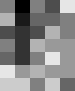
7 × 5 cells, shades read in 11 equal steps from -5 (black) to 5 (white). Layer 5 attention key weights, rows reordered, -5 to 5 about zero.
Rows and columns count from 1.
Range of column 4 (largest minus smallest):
6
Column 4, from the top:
-2 -1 2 1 4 1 3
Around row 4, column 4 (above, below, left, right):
2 4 2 1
